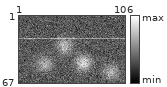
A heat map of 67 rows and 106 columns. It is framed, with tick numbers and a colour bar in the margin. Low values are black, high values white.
Bumps: four. Stripes: none. Mirror symmetry: none. Odd lines: row 23.
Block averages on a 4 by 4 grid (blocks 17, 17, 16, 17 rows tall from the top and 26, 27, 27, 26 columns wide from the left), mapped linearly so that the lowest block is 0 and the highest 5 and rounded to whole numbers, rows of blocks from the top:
0000 / 1411 / 2351 / 1124
